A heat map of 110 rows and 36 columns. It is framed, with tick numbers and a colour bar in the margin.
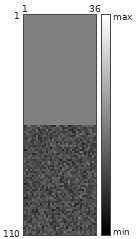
The table splits into 2 rows of 1 panel. Panel 1,1: middling, flat. Panel 2,1: low, fine-grained.
